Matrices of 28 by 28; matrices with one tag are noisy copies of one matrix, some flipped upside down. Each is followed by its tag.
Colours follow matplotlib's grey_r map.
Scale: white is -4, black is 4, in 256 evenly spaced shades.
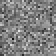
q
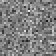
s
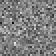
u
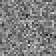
s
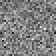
u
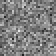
q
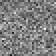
u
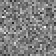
u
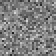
u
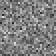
u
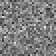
u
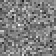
q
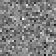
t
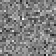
t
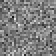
q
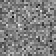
q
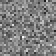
t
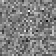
s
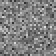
u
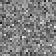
t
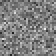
u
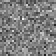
t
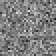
s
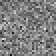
u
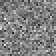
u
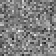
q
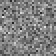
u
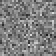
s
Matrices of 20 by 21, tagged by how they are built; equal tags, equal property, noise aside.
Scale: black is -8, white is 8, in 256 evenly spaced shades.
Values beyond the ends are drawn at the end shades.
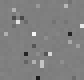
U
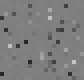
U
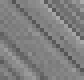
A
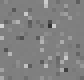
U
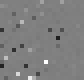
U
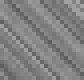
A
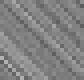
A
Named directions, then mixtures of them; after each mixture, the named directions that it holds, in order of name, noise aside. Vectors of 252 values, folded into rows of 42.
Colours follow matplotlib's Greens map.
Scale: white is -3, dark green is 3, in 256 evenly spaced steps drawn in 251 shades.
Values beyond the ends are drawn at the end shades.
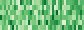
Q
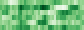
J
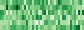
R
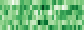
J, Q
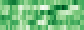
J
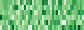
Q, R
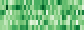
J, R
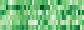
J, R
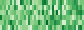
Q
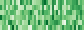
Q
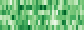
J, Q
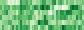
J, Q
